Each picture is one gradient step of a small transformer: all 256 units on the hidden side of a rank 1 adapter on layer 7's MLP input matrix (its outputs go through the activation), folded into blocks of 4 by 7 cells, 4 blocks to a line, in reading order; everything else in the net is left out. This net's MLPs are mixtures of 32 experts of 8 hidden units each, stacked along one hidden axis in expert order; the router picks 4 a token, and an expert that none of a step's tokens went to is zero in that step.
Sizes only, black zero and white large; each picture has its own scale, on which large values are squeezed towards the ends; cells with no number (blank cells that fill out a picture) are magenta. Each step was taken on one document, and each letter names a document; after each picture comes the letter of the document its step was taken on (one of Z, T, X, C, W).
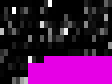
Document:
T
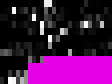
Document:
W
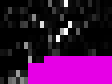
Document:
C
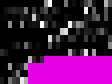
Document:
T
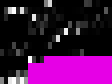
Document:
W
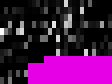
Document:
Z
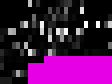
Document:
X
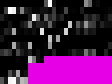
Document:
W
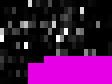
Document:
Z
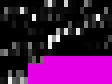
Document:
W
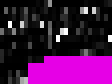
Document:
T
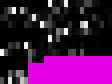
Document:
C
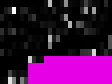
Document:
T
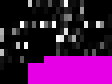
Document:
Z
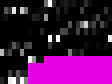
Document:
W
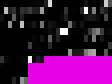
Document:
T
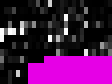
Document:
Z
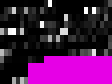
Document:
T
